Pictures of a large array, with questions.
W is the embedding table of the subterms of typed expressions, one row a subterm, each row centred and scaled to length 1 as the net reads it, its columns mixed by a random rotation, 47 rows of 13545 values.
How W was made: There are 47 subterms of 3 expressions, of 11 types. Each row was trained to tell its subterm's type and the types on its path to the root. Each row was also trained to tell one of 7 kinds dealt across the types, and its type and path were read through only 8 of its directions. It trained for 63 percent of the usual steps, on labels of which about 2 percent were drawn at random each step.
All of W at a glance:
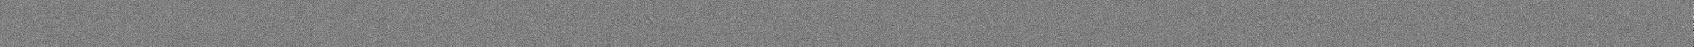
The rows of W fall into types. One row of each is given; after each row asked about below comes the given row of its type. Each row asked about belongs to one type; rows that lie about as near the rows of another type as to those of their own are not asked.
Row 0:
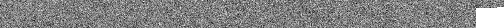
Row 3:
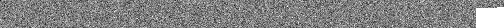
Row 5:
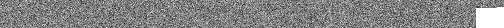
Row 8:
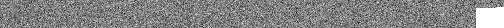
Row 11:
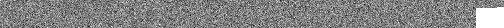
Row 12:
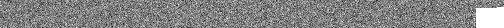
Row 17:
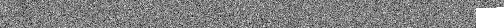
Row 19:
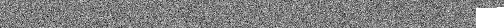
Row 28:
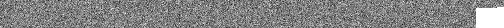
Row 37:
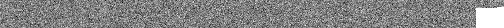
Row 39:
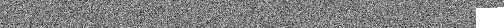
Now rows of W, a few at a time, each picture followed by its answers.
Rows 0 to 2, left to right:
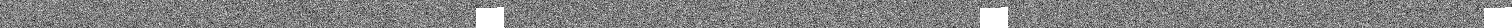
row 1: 17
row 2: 28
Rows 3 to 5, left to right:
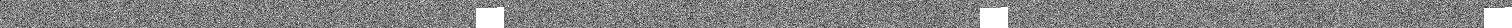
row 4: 8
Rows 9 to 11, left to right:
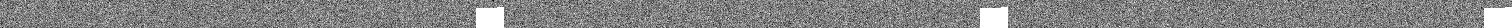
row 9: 39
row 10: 12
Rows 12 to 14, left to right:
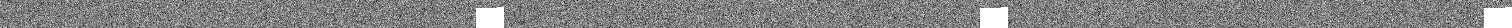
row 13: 12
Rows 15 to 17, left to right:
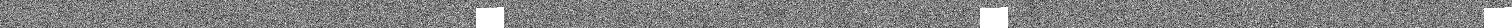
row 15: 39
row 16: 37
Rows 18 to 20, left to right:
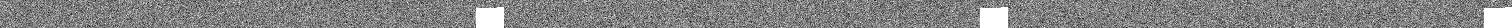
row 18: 17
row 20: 0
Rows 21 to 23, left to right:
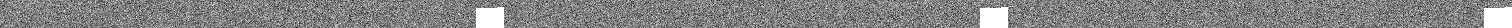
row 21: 3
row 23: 19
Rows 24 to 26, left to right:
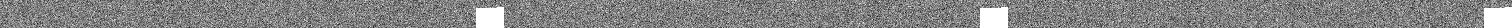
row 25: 28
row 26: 8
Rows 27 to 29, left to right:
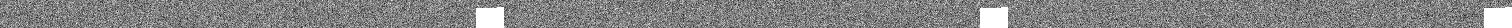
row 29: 19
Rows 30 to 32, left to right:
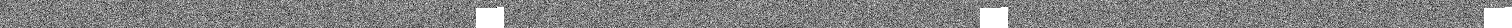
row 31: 5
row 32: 19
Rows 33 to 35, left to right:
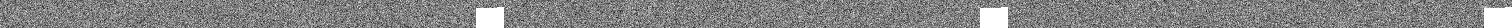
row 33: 39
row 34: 17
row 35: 17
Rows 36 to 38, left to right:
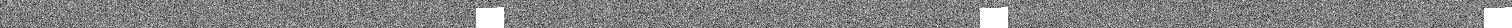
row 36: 0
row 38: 11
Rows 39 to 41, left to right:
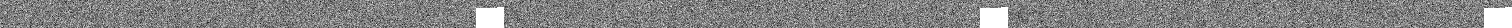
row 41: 12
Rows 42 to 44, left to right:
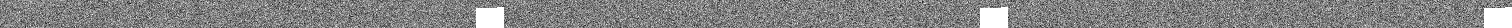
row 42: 3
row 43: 12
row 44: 0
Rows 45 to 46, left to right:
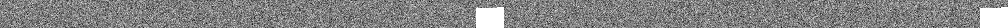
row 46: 3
